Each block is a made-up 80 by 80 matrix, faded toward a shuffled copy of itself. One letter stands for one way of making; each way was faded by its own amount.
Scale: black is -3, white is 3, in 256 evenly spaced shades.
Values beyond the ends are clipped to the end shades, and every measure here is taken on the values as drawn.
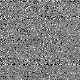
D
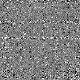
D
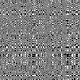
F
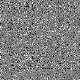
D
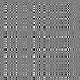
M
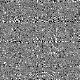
D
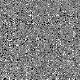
D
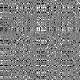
F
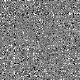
D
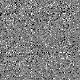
D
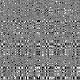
F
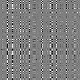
M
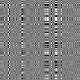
M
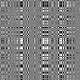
M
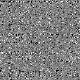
D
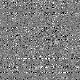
D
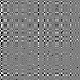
M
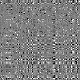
F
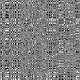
F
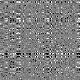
F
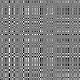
M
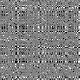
F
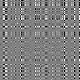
M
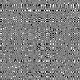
F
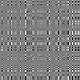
M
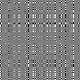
M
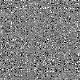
D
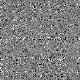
D
